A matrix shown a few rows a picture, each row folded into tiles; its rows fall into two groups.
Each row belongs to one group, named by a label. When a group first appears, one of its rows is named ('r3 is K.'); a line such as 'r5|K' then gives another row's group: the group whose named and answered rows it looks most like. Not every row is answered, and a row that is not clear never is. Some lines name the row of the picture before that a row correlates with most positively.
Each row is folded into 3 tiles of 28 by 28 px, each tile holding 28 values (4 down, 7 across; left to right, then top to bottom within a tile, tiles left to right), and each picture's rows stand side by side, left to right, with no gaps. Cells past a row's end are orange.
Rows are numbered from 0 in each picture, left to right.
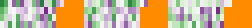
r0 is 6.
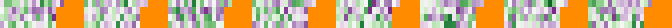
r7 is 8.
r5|6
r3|6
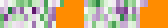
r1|6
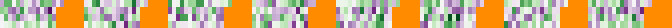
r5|6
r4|8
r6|8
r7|8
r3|6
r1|6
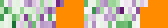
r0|6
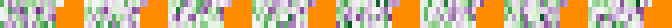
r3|6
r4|6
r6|6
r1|6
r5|6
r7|6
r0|8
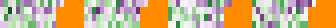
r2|6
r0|6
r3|8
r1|8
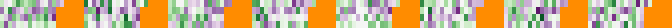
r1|8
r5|8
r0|8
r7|8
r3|8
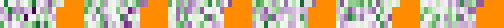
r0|8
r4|8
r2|6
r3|6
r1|6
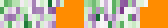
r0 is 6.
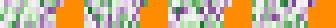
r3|8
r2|8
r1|8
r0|6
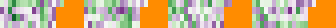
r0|8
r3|8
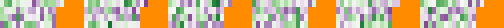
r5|8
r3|8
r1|6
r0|6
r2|6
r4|8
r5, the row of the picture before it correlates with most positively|1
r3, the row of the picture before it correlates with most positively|1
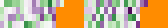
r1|6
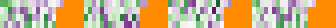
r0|8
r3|8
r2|6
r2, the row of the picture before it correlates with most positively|1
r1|6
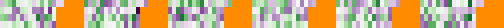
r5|6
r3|8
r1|6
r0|6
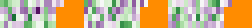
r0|8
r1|8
